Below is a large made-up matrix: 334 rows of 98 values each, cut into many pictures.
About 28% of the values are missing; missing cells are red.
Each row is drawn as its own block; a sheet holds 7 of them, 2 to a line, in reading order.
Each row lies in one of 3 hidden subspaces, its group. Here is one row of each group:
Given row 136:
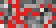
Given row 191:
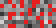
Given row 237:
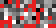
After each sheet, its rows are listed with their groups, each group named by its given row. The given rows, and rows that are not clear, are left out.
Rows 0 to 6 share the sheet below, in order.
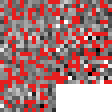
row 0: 191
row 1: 136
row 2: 191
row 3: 191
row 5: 237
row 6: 191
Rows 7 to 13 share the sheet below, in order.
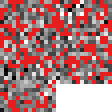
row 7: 191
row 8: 237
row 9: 237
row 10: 237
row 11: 237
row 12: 136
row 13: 136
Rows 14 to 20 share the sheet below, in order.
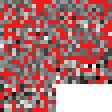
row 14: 237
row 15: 191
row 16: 136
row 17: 237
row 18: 191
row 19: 191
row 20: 237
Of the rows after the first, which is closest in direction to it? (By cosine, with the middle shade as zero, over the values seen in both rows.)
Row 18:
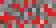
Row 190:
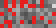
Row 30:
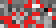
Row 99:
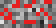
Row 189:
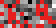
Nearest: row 189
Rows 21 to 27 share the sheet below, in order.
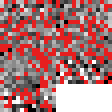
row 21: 237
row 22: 136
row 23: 136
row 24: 136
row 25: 191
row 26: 237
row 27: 191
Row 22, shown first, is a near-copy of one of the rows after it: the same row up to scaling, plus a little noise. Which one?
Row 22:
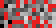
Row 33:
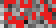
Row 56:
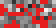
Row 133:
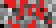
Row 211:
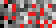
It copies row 211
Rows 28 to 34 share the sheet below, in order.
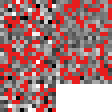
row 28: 237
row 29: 191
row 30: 136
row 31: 191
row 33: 136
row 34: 191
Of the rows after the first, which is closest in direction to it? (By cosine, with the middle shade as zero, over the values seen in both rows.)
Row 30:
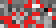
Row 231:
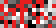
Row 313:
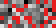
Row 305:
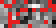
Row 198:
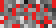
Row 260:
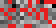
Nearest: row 305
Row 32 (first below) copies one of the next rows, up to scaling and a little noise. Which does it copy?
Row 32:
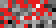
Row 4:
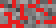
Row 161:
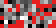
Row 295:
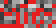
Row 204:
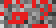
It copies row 161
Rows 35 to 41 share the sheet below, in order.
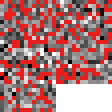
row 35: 191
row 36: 237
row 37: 191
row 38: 136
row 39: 191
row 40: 237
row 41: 237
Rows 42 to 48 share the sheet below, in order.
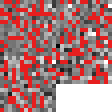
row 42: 237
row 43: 237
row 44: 136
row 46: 237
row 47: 237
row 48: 136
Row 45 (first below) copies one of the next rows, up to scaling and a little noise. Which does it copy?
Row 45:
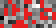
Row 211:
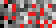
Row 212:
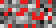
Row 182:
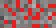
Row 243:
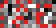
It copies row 182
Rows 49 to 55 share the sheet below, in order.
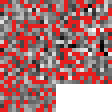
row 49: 191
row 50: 191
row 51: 191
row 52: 191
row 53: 191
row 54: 237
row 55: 191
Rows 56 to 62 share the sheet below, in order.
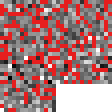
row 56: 136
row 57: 136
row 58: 237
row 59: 191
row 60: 136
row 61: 136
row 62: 136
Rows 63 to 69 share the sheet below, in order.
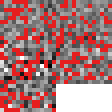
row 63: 237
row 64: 237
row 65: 191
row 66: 191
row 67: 237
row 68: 237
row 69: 136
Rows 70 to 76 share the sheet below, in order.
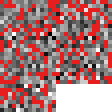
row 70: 191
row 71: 191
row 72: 237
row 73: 191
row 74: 191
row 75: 191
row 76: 136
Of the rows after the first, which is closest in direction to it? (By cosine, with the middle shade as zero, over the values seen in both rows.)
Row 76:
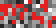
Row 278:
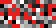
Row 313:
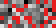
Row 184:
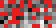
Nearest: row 184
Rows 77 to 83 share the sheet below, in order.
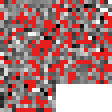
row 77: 237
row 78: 136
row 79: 136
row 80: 191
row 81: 237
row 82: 237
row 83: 136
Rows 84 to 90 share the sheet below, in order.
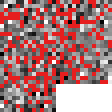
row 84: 136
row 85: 237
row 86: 136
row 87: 136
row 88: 237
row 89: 136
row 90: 191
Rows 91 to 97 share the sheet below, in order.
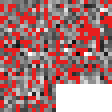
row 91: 191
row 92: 136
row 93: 191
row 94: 191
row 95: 191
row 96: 191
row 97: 191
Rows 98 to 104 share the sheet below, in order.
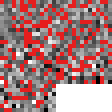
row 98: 237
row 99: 191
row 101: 191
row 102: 136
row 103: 191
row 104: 237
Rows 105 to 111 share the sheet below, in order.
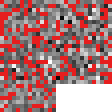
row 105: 191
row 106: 237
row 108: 191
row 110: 191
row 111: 191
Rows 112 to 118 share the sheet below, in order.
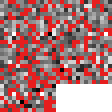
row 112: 191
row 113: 136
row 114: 237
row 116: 136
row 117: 237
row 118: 237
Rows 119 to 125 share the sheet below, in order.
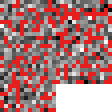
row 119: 136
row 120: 237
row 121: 237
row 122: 136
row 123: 191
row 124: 191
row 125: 237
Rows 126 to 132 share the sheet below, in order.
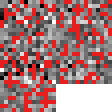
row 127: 237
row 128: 191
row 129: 191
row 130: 191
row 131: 237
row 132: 237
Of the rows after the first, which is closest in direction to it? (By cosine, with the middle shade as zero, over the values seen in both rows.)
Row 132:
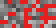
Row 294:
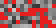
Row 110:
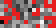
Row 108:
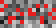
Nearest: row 110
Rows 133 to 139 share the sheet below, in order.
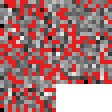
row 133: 136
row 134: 237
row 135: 136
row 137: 191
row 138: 191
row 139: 136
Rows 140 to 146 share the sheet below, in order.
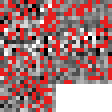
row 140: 191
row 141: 191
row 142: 237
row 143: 191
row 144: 191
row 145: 191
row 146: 191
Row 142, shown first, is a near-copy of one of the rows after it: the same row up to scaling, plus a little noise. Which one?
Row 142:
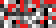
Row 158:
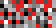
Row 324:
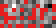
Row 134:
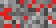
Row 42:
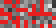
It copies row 134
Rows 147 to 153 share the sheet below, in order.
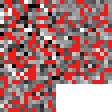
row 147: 136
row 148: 191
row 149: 136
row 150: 136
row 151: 237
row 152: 191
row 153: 191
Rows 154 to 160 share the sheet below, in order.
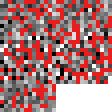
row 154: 136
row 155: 191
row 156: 191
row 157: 191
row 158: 237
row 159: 237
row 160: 191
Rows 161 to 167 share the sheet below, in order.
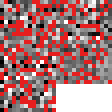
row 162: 191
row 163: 237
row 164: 237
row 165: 237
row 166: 191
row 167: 136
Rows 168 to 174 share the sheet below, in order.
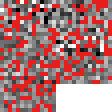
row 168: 136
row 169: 237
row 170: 136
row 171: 191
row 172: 191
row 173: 191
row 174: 237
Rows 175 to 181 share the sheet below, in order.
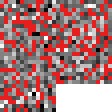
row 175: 237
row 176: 136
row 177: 136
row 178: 191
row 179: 237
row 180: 237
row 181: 191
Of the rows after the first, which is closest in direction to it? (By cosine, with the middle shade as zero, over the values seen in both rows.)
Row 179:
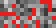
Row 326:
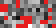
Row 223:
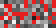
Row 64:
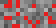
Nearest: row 326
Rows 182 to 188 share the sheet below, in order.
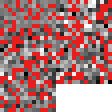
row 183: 191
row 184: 191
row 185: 136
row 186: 136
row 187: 191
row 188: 237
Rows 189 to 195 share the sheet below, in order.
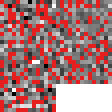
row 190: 237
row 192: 237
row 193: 136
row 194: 237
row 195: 237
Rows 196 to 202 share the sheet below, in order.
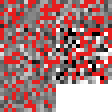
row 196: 136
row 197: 191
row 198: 136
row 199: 237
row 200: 136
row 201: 191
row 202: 191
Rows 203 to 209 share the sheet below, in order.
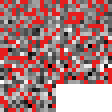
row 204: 136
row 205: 191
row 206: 136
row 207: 136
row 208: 237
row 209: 237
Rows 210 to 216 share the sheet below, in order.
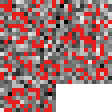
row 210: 237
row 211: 136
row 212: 136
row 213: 191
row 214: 191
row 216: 136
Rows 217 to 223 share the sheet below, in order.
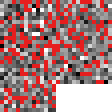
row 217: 191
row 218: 237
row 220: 237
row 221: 191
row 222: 136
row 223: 237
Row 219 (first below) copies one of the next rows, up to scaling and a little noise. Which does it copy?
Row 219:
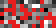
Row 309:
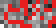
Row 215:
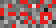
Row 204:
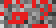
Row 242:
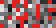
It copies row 215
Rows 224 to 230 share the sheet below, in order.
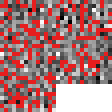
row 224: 191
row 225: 237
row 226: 136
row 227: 136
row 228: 237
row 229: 191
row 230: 191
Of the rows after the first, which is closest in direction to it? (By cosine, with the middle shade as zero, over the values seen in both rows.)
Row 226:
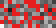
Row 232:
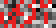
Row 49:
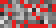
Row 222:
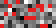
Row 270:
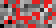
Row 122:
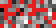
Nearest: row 49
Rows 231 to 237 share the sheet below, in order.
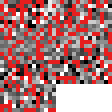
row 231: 191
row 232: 237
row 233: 237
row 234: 191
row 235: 191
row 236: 136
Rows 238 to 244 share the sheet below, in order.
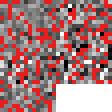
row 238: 136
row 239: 237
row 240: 237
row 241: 136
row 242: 136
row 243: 136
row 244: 136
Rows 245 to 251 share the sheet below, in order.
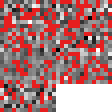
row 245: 237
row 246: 237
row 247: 191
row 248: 191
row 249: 237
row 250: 136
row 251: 237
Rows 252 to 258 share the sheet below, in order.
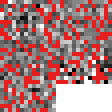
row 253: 237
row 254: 237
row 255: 237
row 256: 191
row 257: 191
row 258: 136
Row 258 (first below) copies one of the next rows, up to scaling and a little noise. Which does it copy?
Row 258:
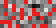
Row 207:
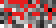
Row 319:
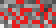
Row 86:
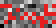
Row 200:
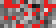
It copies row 200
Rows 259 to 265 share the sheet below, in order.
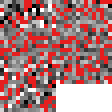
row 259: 191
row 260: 237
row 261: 237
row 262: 237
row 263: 237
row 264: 136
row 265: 136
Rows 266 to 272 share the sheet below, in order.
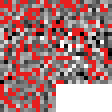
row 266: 191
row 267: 191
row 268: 237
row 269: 237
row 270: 136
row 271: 237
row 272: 237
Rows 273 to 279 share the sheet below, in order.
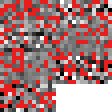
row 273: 191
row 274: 237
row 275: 237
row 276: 136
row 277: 136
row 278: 237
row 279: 136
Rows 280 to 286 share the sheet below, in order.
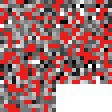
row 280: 136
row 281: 237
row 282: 191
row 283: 237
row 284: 136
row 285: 191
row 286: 237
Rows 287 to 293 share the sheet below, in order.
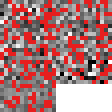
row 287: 191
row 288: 191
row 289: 191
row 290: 237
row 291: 237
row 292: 237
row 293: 191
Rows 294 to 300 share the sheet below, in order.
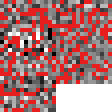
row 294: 237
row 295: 136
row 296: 191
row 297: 237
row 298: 191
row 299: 237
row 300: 237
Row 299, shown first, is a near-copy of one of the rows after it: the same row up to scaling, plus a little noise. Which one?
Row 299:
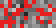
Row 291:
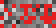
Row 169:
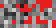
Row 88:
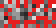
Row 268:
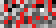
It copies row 169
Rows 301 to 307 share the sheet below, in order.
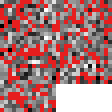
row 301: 136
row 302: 191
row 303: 136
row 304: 136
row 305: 136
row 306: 191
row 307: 191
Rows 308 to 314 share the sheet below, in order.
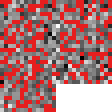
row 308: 237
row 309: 136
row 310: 237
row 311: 191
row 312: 136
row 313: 136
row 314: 136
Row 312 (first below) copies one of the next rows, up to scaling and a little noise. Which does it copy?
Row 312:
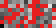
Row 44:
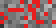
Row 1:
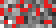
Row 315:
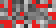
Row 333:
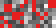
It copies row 44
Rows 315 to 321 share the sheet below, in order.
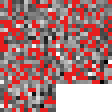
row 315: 136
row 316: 237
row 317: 237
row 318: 136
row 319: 136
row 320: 237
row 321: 191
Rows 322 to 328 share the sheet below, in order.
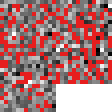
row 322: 136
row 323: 237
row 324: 237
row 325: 191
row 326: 191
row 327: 136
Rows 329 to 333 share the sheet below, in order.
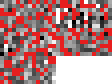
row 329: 136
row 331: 136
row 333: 136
